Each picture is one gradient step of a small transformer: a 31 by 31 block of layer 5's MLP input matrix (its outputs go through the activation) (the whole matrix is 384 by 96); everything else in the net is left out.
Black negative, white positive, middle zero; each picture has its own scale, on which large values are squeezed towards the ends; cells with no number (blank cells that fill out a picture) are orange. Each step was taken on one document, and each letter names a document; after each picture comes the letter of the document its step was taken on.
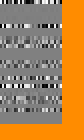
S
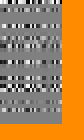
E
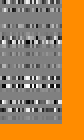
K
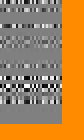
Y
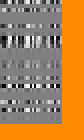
K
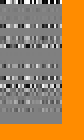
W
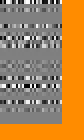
Y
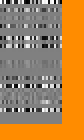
S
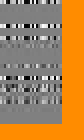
Y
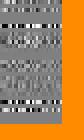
E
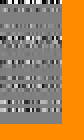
E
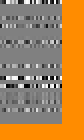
W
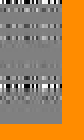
Y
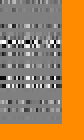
K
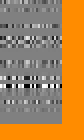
Y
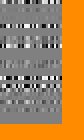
W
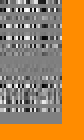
S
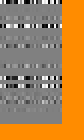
W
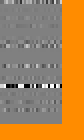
W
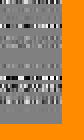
Y
